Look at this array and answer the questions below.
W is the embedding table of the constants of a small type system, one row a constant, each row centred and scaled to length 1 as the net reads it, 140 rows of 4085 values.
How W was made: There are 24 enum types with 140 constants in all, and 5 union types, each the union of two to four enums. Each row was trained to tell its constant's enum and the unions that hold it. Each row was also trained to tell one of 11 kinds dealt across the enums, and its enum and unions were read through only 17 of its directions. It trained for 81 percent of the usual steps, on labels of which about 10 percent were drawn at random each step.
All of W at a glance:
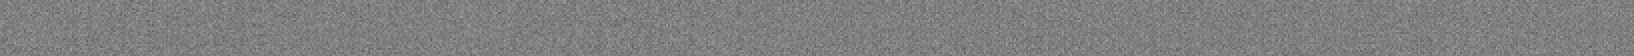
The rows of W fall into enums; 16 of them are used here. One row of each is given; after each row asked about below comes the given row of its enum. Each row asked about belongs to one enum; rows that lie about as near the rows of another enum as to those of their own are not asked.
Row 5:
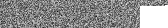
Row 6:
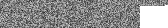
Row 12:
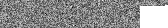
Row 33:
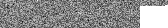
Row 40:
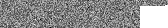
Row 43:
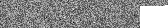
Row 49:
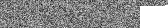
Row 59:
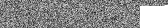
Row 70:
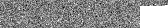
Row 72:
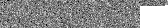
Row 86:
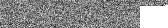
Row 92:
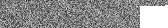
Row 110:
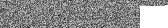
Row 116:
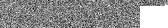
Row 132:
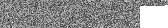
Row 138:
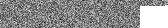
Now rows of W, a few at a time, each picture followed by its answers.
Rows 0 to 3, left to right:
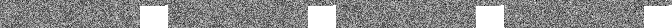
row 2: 49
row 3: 86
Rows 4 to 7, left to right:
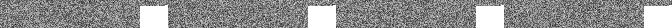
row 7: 43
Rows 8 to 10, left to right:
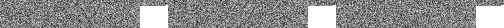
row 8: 40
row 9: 70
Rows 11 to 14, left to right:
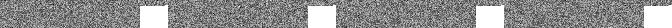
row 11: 116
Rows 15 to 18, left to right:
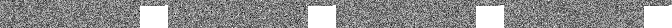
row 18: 132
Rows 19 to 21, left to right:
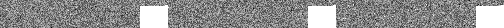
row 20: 86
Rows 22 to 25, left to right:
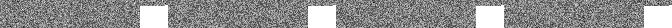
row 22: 43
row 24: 92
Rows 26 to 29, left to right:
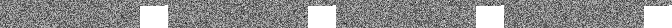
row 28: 43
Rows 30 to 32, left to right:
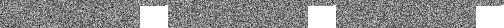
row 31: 40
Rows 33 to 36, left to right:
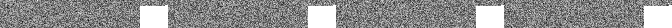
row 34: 59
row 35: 92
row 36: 92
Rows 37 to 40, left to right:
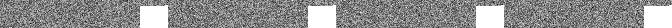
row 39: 70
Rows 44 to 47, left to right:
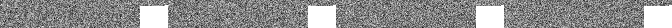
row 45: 59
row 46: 33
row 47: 12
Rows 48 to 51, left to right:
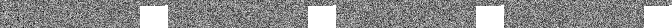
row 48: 12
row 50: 6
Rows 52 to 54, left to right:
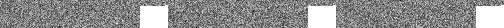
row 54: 6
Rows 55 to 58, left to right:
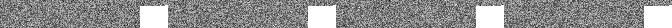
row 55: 49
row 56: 70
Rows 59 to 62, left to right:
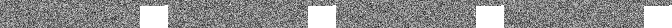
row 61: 138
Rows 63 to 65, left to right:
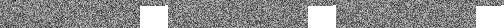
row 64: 43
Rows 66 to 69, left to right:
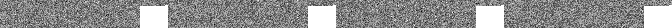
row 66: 12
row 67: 110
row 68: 5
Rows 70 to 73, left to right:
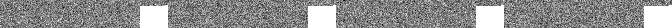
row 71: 5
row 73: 6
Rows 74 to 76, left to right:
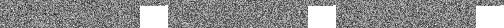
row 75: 40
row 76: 43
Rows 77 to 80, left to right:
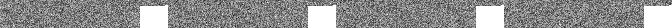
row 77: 132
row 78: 6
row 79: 132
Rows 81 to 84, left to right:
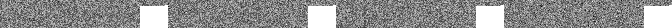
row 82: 59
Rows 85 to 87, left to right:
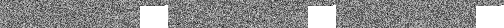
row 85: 132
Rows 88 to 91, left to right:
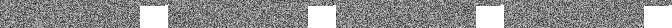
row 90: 86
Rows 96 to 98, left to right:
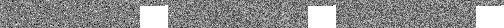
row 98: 5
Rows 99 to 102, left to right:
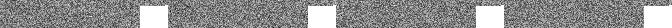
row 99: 59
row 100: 5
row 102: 5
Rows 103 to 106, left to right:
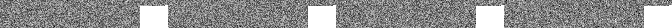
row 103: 59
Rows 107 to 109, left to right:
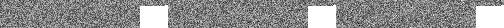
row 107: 110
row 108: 86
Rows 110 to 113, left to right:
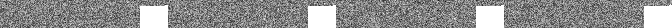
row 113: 5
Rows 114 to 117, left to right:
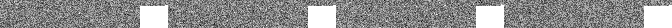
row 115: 110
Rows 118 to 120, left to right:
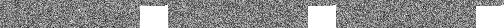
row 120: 40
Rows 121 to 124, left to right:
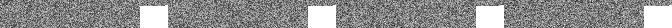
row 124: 40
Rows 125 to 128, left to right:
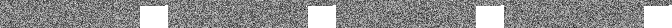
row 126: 132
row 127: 59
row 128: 6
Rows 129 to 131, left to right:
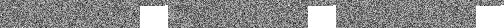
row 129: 110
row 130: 12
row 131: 110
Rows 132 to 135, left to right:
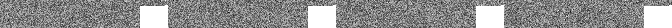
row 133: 86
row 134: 40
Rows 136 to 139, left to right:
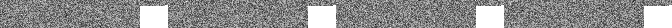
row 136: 43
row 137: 12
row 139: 49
